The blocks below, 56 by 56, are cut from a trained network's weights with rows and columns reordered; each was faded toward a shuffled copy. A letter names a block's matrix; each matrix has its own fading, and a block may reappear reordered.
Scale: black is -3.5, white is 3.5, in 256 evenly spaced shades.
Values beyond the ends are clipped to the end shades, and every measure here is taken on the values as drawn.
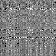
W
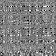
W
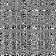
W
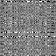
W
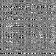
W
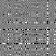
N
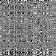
W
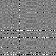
N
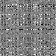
W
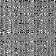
W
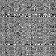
W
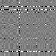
N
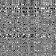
W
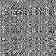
W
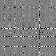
N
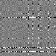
N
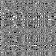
W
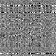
W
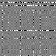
N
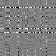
N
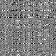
W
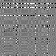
N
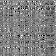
W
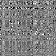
W
